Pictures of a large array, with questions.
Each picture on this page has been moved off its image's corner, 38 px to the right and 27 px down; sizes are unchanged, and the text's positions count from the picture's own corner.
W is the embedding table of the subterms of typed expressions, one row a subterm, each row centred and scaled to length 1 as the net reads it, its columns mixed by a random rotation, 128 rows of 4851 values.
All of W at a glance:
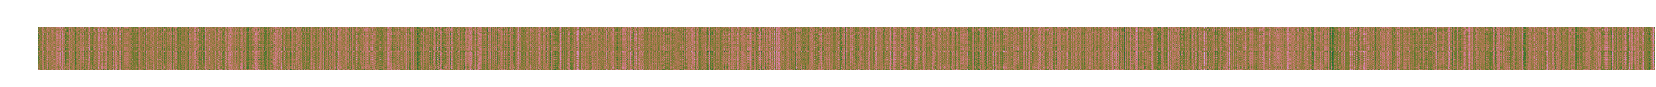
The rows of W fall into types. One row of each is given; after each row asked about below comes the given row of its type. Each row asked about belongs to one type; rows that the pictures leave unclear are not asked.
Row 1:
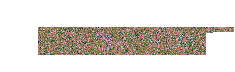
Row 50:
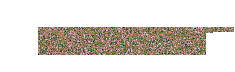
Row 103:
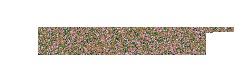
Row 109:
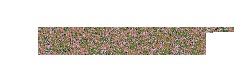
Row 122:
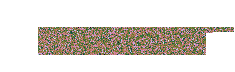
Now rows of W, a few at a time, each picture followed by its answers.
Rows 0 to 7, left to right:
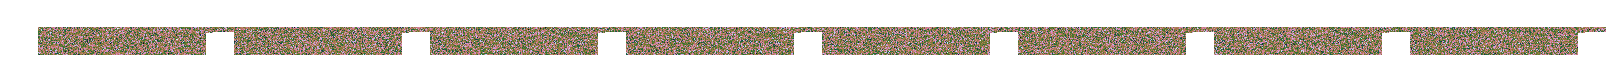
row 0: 103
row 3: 50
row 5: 1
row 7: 1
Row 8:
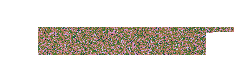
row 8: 122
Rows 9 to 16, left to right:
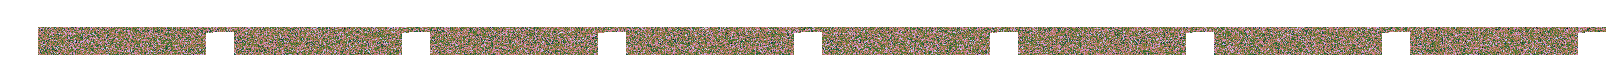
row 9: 50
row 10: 50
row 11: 1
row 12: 109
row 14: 1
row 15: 103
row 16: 109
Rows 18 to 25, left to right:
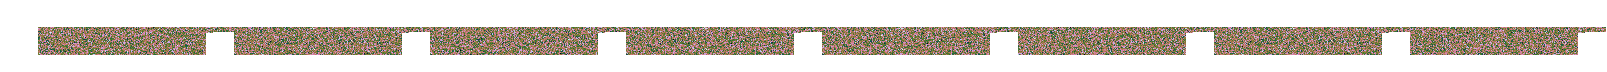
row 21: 109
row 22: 109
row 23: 122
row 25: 109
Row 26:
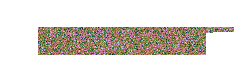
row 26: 1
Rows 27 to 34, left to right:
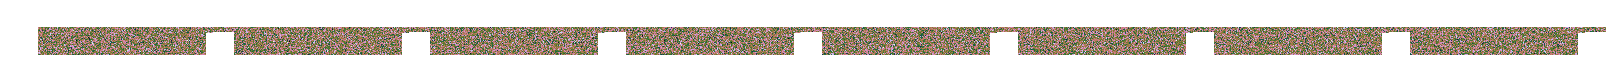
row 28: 50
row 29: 1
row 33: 122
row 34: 50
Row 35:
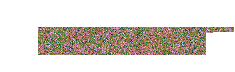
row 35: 109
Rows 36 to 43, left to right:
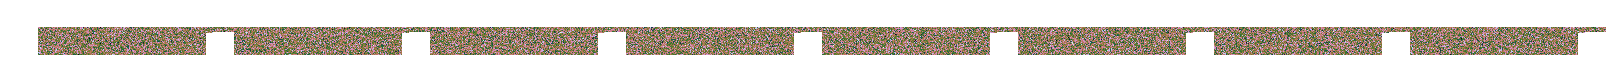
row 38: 1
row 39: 122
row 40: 109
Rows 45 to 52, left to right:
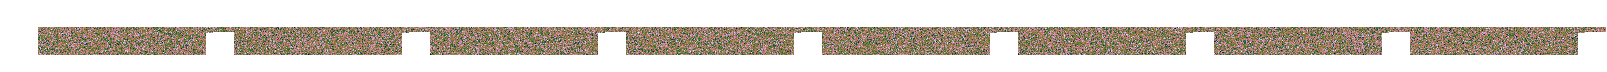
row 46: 1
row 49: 122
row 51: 1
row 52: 122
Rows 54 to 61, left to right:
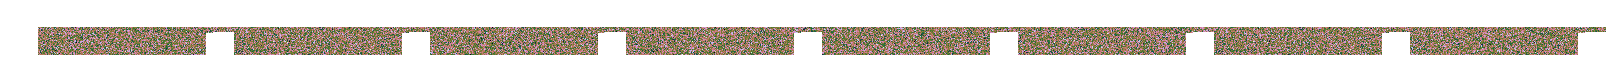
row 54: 50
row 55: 50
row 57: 109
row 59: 1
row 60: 50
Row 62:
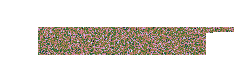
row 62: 50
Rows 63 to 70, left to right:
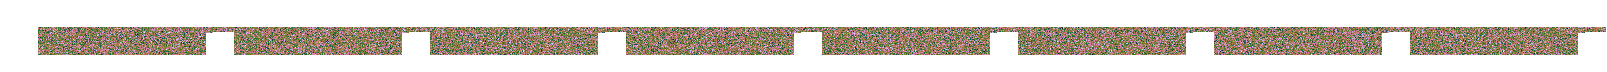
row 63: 1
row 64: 109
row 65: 50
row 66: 109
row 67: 50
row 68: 1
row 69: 1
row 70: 50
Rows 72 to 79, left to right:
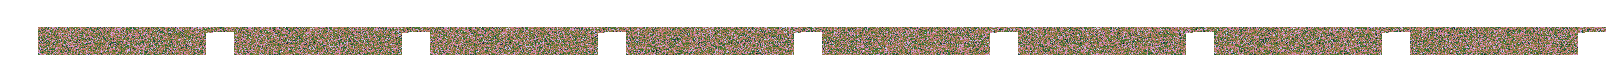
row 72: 50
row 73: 122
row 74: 122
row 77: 109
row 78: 103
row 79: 1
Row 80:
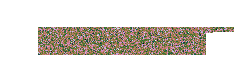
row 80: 109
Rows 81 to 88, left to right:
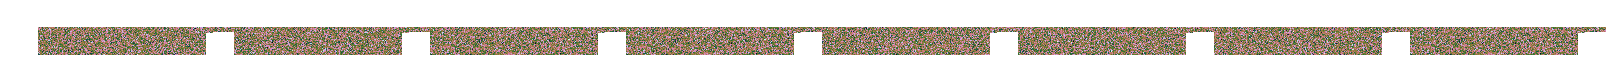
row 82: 50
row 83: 103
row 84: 103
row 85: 1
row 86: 50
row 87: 122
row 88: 103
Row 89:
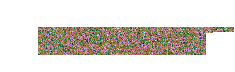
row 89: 109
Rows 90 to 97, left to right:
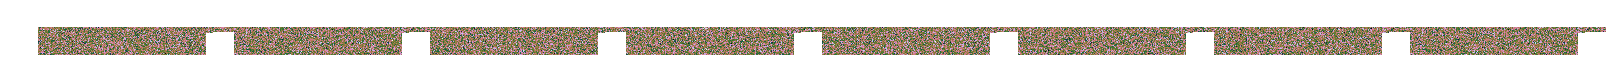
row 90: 1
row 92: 50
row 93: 109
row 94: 1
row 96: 109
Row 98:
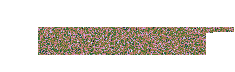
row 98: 50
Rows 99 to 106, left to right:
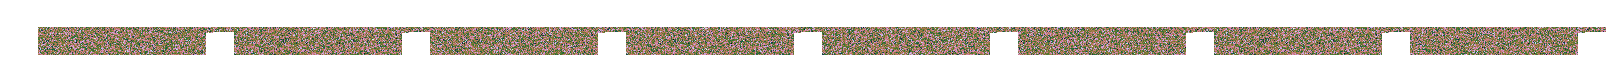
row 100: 103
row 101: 109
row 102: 109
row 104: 1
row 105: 103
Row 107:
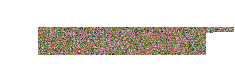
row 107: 1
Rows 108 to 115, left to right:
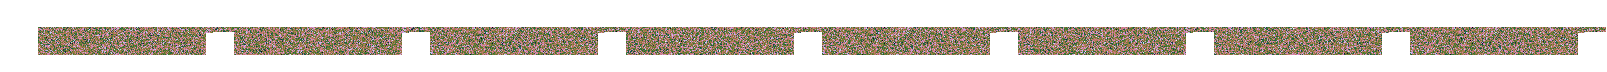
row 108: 109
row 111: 50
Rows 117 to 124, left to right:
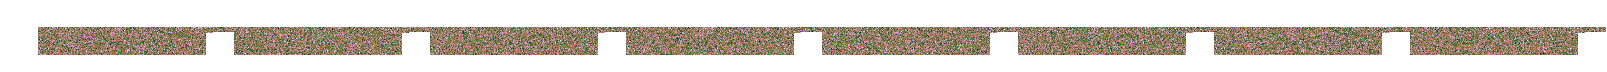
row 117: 50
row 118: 50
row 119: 122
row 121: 122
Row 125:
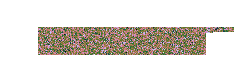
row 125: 109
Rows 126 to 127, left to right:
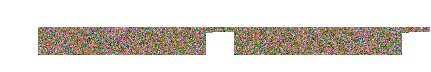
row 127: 103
